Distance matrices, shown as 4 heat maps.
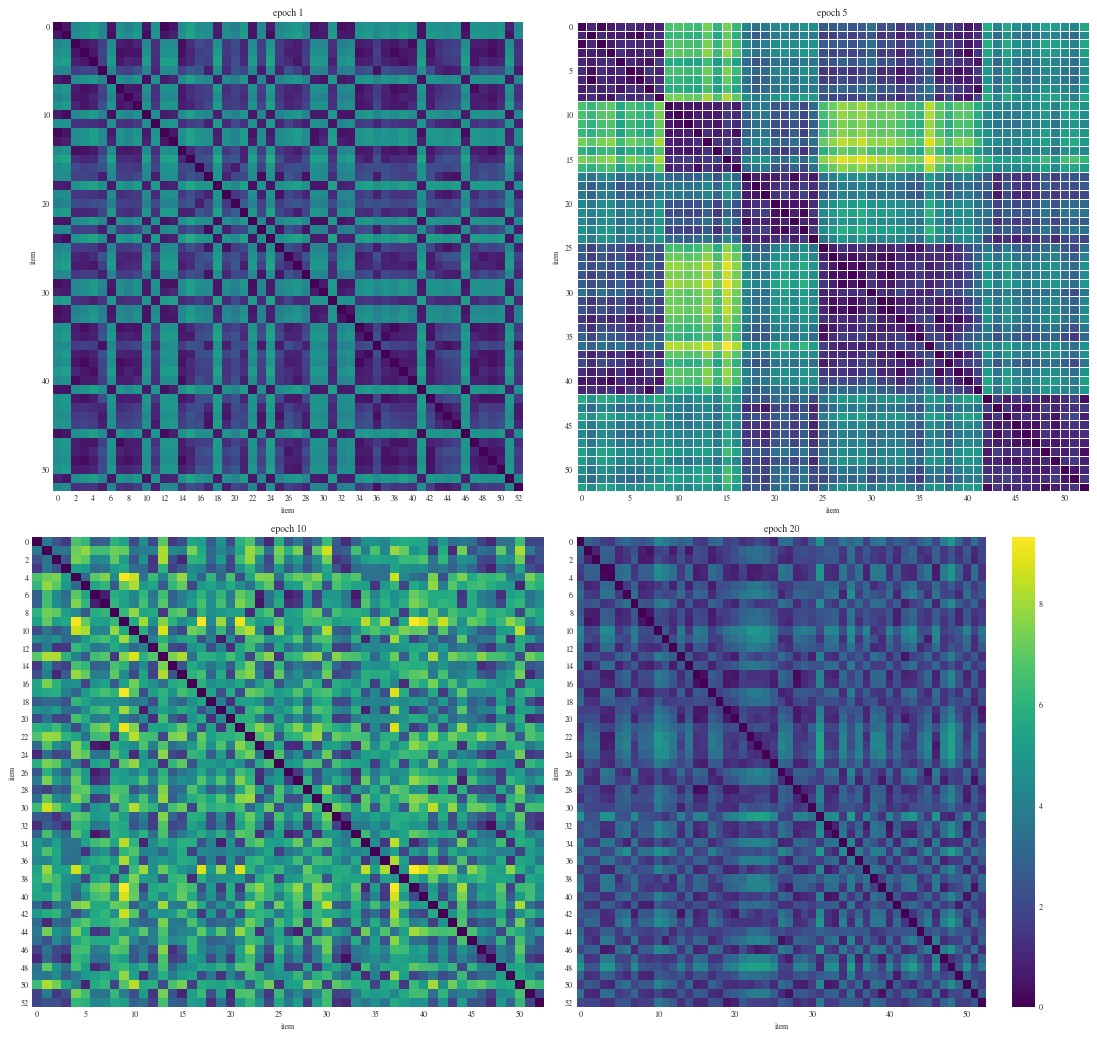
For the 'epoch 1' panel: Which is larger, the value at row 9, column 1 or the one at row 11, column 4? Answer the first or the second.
the first
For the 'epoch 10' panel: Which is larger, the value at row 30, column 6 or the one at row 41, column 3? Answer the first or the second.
the first
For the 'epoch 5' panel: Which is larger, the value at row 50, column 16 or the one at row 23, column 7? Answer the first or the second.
the first
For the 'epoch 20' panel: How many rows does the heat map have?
53
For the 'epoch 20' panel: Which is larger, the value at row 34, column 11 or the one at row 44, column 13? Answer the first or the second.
the second
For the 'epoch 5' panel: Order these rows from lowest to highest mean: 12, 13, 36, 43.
43, 36, 12, 13
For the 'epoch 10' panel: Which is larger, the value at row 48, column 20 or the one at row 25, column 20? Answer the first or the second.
the second
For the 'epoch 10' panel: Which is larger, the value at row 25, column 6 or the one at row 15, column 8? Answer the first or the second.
the second
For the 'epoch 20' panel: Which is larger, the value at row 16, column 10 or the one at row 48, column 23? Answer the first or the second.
the second
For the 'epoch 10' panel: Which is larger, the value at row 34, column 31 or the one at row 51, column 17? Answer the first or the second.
the second
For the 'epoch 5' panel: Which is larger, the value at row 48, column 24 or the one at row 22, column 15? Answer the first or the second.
the second
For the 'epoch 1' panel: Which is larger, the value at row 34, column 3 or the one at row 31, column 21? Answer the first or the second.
the second
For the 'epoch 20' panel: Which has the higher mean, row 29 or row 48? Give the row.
48
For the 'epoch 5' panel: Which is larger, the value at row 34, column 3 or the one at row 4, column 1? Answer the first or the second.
the first
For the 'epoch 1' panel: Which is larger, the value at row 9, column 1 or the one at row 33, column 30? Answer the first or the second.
the first
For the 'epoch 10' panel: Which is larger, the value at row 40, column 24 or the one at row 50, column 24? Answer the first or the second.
the second
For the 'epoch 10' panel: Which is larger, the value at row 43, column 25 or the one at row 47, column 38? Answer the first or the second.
the first
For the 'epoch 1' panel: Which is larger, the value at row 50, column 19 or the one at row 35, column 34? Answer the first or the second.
the first
